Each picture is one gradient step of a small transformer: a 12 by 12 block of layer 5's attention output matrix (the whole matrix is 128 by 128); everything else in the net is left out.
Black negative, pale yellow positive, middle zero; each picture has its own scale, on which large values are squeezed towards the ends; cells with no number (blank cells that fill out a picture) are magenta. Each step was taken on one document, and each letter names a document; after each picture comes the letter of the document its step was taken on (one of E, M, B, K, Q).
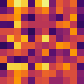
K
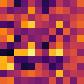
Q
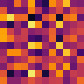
K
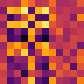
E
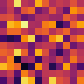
E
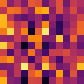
Q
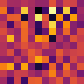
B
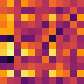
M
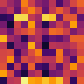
Q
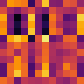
K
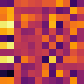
M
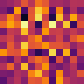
E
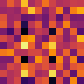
E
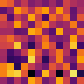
K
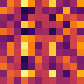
E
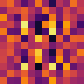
B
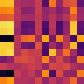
M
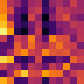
Q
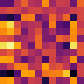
M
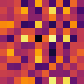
B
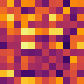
M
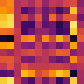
M
